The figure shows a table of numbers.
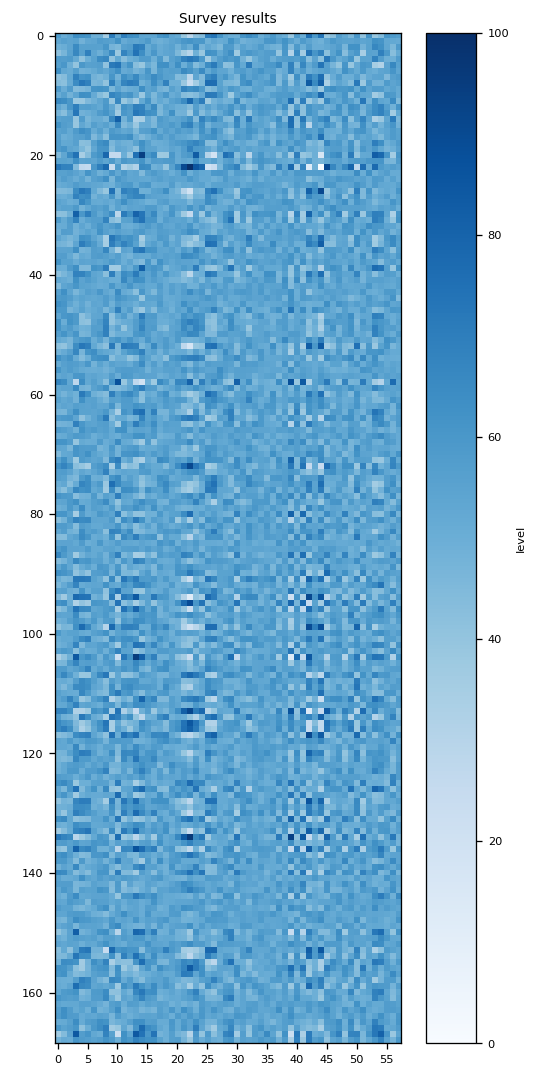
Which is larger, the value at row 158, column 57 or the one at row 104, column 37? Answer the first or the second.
the first
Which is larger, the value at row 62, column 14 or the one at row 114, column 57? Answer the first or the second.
the first
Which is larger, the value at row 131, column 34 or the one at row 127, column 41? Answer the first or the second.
the second
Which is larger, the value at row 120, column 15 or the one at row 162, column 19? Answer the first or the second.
the first
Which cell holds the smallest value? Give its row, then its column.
22, 44
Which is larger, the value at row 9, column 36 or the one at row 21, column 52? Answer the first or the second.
the second
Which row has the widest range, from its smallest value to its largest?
22
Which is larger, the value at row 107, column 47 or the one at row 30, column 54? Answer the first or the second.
the second
